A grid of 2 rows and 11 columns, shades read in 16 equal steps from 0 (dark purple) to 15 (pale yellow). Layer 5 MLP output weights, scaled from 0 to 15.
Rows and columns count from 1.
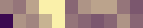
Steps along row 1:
down up up same down up up same down down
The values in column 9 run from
6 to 10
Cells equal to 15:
3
